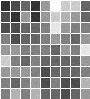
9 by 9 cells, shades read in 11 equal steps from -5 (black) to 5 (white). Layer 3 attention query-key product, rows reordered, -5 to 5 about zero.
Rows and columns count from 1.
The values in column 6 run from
-1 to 5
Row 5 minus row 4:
1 3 1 1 0 -2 1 1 3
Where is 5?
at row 1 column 6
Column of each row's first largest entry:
6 6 6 6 9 1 1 9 2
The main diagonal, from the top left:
-3 -3 -1 -1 0 -1 -1 -2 1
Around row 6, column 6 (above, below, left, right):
-1 -1 -1 -1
